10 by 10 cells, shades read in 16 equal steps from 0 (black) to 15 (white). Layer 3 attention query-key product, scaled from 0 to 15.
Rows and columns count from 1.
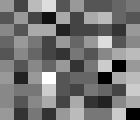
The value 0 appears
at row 6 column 9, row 7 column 8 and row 10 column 10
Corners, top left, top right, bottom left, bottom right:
9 7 9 0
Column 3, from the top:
11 4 10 7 6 8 9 7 8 7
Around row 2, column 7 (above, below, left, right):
5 4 4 11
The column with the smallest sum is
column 2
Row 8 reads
8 7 7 12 5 4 7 6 4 12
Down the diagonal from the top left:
9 9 10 4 3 3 6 6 8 0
